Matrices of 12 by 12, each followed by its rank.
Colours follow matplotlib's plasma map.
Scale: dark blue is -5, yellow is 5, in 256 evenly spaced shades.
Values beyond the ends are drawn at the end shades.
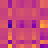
one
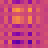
one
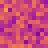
full rank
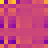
one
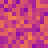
full rank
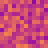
full rank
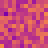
full rank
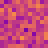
full rank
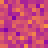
full rank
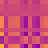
one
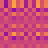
one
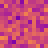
full rank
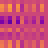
one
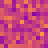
full rank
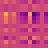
one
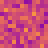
full rank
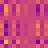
one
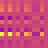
one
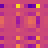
one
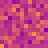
full rank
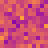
full rank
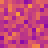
full rank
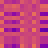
one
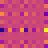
one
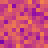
full rank
